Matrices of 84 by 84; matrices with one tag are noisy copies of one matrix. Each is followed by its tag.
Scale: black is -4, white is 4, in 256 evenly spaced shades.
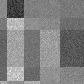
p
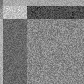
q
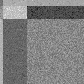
q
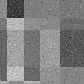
p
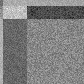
q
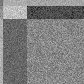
q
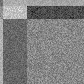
q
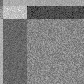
q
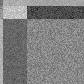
q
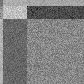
q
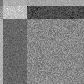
q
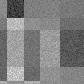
p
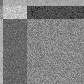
q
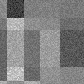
p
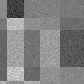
p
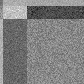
q
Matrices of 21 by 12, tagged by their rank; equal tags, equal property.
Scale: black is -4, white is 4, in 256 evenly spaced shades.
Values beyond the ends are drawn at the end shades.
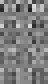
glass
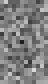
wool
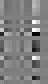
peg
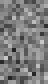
wool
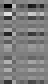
peg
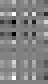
peg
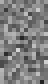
wool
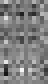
glass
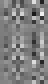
glass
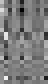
glass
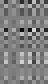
peg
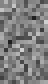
wool
